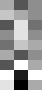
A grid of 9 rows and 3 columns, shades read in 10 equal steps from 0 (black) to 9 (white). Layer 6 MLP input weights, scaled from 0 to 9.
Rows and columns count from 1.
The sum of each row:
14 18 15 18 17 14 18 19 14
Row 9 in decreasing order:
8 6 0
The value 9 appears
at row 7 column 2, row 8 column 1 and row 8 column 3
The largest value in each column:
9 9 9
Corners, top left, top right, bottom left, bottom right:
6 5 8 6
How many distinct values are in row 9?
3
